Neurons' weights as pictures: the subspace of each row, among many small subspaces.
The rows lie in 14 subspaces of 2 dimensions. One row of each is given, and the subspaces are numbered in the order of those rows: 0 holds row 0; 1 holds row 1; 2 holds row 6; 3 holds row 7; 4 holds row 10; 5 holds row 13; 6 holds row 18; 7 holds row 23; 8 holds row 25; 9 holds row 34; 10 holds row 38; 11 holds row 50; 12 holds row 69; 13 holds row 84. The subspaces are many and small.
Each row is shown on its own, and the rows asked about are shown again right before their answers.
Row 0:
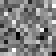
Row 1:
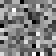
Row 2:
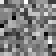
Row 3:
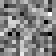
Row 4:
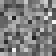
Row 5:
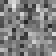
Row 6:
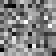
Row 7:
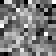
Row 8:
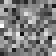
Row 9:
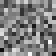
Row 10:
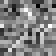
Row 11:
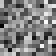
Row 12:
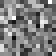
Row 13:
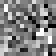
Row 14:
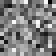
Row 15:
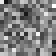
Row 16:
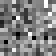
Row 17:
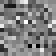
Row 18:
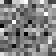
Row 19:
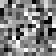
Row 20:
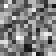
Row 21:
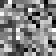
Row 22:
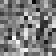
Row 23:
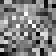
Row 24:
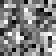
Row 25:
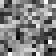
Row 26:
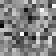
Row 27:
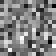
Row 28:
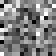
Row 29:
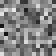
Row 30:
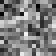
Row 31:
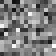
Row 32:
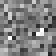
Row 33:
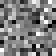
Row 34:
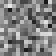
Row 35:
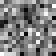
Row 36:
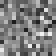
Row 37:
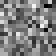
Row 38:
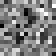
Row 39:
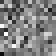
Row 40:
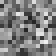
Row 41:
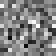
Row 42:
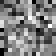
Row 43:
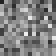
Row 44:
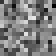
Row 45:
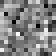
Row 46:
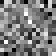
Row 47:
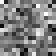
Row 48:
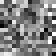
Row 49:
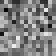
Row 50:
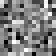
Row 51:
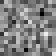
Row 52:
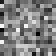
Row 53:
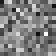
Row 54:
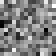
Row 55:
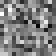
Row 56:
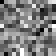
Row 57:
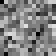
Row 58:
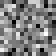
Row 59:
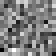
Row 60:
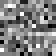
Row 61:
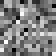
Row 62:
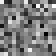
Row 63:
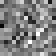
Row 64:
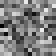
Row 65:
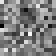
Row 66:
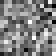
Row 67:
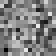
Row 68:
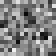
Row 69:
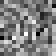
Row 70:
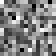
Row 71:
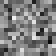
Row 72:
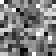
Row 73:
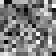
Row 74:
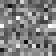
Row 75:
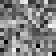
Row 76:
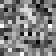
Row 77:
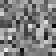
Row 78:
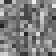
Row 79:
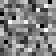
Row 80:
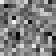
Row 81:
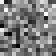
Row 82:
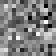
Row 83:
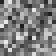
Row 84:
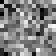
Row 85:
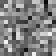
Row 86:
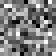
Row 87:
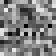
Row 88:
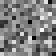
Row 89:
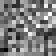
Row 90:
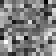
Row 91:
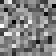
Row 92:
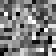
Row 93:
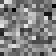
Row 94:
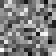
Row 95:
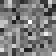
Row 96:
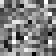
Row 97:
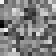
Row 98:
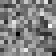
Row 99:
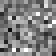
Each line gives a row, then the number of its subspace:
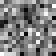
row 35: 7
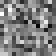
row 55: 13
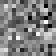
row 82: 5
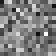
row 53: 3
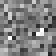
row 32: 5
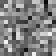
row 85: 11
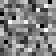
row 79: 13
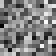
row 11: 11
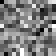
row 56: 13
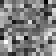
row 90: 11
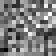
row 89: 5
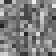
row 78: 7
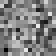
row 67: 8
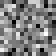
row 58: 0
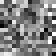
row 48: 0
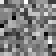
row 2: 3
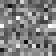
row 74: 4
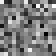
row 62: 3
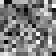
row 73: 7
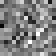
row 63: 12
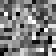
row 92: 5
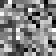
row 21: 8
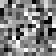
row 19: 8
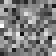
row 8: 10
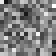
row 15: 7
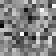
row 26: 10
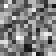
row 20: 8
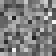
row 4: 12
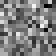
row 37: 13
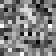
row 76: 4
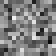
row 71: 5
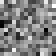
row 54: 0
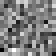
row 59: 2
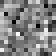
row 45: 0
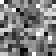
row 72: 3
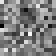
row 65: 4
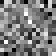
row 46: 7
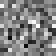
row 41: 8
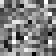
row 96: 11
